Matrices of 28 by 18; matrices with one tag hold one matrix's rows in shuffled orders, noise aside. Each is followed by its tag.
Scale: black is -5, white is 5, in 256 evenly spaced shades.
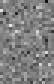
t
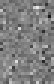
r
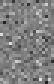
t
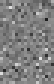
t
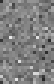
r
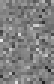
r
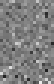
t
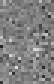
r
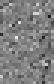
r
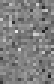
r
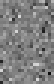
r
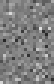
t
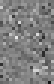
r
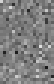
t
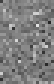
r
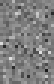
t
